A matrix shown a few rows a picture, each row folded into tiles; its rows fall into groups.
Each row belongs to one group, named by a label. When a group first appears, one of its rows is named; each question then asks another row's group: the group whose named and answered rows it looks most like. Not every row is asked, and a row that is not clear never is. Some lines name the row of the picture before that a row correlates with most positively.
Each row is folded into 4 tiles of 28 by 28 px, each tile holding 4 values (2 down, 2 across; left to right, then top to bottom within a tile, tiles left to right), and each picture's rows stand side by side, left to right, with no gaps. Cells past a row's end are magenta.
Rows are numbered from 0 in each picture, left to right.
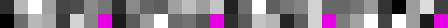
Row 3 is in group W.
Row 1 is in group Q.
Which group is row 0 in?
Q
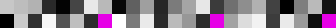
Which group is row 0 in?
Q
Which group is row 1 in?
W
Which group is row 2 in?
W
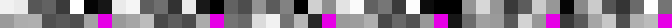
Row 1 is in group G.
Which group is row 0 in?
G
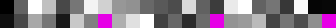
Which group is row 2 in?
G
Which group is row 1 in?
G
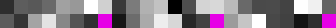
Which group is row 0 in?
Q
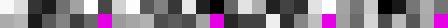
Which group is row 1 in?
G
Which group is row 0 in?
G
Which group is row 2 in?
Q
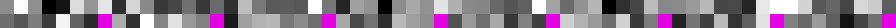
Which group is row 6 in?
Q
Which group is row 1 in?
W
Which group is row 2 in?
Q
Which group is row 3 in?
W
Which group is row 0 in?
W
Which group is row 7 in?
G
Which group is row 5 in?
W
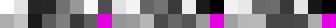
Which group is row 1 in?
G
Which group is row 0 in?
G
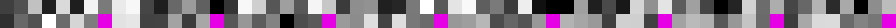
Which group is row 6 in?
W
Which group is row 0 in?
Q
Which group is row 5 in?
W
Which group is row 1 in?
G
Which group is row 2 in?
Q
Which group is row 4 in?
G
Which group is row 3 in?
W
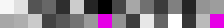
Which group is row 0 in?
G
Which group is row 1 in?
W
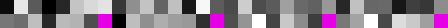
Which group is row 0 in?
W
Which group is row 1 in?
Q
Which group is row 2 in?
W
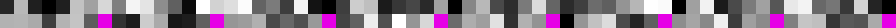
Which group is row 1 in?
Q
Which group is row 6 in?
Q
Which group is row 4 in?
Q
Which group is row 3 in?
W
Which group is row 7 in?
G
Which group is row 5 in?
Q
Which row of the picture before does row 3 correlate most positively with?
3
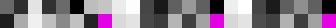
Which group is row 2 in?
G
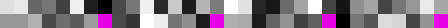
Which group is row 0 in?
G
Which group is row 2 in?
G
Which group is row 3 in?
Q
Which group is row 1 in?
Q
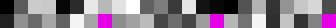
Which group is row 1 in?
G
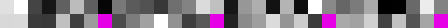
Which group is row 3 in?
W
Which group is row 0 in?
G
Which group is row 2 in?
Q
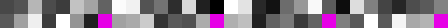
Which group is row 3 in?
W
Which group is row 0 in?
W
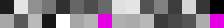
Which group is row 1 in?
G
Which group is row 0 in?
W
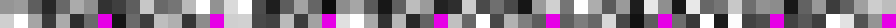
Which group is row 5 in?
Q
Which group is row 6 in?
W
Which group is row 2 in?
G
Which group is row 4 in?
W
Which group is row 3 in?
G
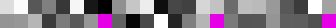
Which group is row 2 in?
Q
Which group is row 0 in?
G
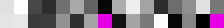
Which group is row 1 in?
Q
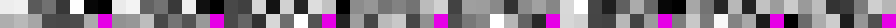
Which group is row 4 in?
Q
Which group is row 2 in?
Q
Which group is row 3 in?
Q
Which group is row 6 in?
Q
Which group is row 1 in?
G
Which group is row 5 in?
G
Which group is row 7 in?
Q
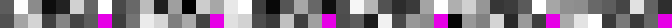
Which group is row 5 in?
G
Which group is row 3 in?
Q
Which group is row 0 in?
W
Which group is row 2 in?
G
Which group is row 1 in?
Q
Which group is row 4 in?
Q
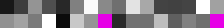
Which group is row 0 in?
Q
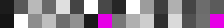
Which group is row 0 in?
Q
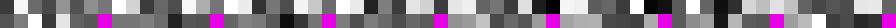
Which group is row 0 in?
W
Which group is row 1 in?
G
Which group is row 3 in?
G
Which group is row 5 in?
G
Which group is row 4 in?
G
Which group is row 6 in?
W
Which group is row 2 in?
G
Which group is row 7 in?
G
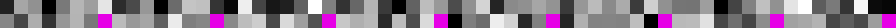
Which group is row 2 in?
W
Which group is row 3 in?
W
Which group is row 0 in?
W
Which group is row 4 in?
Q
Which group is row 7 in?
G
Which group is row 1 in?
W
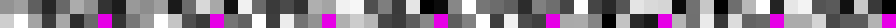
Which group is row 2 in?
W
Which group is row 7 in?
G
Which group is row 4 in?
W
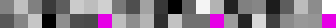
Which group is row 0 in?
W
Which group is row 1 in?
W
